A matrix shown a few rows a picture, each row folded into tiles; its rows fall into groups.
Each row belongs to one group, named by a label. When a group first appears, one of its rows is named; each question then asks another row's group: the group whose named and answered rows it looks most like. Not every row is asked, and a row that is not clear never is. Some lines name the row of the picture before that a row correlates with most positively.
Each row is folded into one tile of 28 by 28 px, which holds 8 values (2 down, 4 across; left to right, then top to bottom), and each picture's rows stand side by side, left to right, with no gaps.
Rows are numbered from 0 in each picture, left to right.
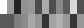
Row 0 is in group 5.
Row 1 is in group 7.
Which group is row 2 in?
7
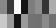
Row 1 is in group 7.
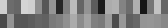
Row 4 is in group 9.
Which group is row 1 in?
5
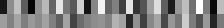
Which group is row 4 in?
7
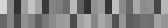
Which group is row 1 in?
5
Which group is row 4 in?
9
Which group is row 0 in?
5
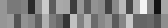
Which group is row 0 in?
7
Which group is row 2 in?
5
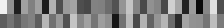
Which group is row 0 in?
5
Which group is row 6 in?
5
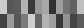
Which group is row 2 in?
9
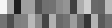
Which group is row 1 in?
7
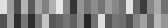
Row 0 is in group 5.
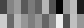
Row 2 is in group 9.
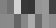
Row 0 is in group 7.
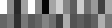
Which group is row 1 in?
5
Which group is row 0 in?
5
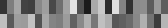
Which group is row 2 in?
7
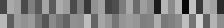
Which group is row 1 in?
7
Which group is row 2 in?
5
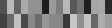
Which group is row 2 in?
5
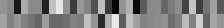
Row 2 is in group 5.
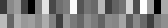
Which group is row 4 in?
7
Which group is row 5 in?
5
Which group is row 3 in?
7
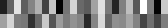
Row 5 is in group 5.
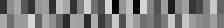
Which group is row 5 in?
5
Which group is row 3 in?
9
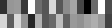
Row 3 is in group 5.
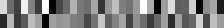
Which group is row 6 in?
9
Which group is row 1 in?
7
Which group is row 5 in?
5
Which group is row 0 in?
9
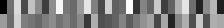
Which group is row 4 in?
7
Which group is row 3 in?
9
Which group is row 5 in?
7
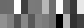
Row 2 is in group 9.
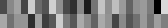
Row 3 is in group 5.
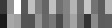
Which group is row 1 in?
9
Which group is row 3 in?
9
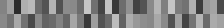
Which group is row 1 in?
9
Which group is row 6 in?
9
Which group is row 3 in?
9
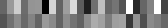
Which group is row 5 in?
7
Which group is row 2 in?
7
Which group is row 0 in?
7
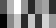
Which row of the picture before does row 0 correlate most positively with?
0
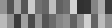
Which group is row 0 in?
7
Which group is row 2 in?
7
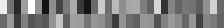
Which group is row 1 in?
5
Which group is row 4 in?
9
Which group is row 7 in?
7
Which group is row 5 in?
7
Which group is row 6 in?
7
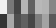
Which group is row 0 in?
9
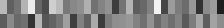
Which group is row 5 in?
7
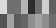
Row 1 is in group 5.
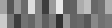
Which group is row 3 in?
9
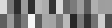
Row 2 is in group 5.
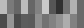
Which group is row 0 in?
9
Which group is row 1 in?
7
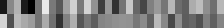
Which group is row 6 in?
9
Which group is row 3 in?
5
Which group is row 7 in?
9
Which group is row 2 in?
7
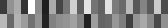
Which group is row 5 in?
7
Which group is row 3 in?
9
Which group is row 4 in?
7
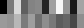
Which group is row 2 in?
5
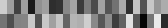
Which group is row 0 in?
5
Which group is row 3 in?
7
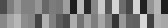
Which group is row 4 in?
9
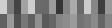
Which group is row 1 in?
9
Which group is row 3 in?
5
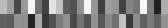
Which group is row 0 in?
5
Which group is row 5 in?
5
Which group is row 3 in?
5
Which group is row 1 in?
9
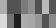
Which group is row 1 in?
7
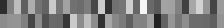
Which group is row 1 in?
9
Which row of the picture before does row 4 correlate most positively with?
1
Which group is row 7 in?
5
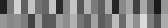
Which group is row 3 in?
9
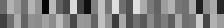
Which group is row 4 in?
9
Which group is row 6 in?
9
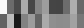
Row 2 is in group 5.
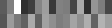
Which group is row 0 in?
7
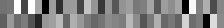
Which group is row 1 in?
5
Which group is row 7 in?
5
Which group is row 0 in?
7
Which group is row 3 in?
5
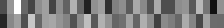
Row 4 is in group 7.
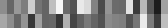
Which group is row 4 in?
7
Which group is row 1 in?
9
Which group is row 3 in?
5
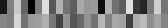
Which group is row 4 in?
7
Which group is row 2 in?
9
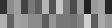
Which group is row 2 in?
5
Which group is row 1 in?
7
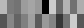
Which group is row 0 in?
9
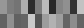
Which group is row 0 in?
9
